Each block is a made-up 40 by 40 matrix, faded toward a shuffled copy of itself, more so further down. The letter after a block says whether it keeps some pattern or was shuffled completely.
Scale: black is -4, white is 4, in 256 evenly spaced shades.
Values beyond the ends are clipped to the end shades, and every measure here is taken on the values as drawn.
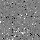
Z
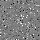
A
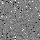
Z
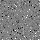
A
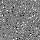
A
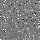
Z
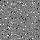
Z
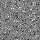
Z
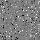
Z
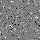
A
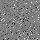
A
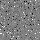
A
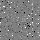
Z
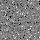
Z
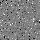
A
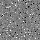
A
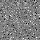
Z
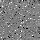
Z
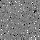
Z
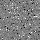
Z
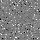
Z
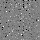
Z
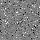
Z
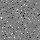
A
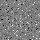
A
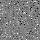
Z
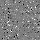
Z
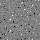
A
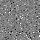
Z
